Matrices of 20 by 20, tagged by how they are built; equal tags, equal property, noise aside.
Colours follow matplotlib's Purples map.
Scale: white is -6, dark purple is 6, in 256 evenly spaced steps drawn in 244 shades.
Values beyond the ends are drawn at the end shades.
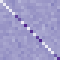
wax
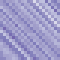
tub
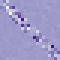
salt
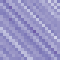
tub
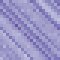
tub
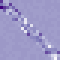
salt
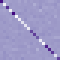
wax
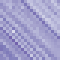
tub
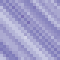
tub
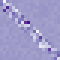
salt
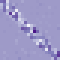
salt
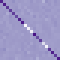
wax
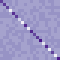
wax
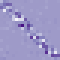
salt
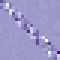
salt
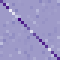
wax
